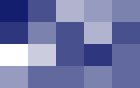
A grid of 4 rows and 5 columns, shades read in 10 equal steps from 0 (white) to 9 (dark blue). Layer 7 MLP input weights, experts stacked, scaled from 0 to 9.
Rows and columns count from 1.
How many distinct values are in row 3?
5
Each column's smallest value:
0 2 3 3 5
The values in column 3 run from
3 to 7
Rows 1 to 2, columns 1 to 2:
9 7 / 8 5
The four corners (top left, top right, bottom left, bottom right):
9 5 4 6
